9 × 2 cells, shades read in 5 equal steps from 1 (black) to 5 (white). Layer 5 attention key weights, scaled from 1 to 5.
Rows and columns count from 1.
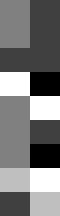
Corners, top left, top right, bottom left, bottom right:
3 2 2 4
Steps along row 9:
up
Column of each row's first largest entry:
1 1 1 1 2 1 1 2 2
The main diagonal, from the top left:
3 2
